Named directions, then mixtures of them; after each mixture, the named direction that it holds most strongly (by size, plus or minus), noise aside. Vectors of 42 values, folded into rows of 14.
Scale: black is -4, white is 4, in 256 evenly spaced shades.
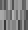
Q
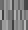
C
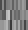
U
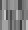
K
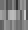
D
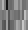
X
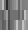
X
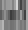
D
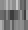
D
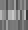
D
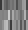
U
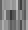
K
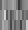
K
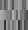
Q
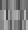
K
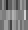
D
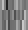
X
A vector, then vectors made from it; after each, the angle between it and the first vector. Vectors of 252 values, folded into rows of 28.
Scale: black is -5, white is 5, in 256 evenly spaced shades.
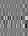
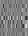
nearly opposite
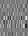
nearly parallel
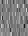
orthogonal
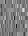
partly opposed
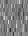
partly aligned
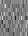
partly opposed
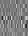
nearly parallel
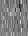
orthogonal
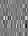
nearly parallel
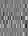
nearly parallel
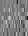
partly opposed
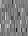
orthogonal
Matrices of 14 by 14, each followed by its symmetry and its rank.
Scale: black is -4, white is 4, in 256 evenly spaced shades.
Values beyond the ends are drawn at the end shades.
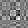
symmetric, rank one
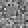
antisymmetric, full rank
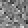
antisymmetric, full rank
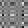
neither, rank one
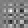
symmetric, rank one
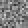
antisymmetric, full rank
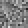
antisymmetric, full rank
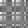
symmetric, rank one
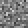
neither, full rank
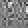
neither, rank three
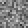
neither, full rank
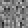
neither, rank three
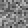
neither, full rank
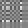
symmetric, rank one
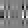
neither, rank one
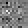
neither, rank three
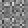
neither, rank three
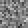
antisymmetric, full rank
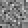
antisymmetric, full rank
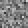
neither, full rank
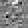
neither, rank three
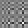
symmetric, rank one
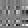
neither, rank one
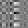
neither, rank one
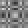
symmetric, rank one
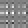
neither, rank one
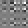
neither, rank one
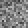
neither, full rank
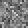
neither, full rank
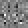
neither, rank three
